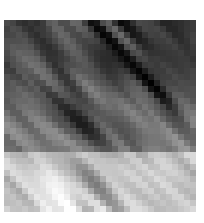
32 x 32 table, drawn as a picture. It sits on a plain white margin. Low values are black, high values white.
The ninth with the highest average is the bottom left. There is an overall slope up to the bottom. The bottom part is higher, past a seam about 70% of the way down.
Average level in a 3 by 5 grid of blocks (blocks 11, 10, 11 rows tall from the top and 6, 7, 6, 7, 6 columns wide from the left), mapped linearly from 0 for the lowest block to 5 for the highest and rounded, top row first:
11000 / 21121 / 55455
